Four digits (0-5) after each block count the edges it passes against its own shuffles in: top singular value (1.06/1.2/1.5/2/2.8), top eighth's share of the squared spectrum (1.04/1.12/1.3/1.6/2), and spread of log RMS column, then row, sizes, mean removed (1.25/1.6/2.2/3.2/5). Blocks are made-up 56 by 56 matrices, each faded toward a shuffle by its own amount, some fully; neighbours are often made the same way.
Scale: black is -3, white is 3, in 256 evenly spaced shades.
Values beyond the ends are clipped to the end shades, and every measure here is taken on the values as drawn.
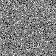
0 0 0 0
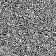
0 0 0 0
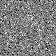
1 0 0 0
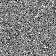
0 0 0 0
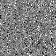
0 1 2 0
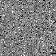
1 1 2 0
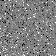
2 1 0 0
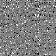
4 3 2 1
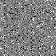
3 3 2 1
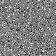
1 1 0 0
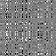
4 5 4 3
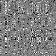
4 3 2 2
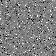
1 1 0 0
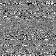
1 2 0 3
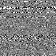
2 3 0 4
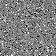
0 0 0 0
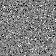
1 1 0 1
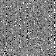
2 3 3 0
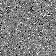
0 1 1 0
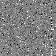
2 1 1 0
